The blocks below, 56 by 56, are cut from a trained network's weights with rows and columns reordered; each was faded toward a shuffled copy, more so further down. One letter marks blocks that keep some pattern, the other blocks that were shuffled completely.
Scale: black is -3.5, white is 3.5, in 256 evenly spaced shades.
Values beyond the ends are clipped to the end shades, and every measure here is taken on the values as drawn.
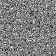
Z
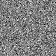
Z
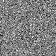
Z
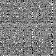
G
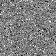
Z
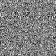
G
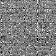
G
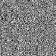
G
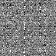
G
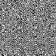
G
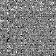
G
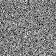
Z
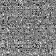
G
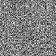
G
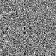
G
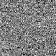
G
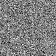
Z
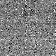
G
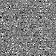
G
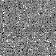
G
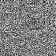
G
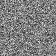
Z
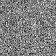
G
